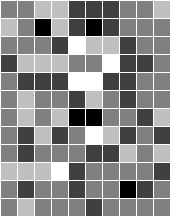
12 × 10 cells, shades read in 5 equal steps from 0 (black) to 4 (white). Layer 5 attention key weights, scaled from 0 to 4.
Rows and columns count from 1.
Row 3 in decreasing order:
4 3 3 2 2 2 2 2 1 1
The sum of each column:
25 25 25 27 21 23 24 18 21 25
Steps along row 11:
down up same down up same down up up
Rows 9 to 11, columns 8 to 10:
3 2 3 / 2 2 1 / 0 1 2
